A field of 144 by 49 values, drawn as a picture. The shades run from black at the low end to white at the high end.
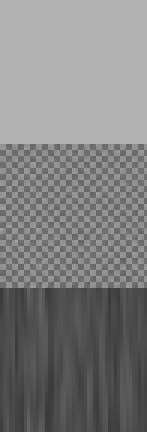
It is made of 3 by 1 panels. Panel 1,1: high, flat. Panel 2,1: middling, checkered. Panel 3,1: low, streaked downward, faint in contrast.
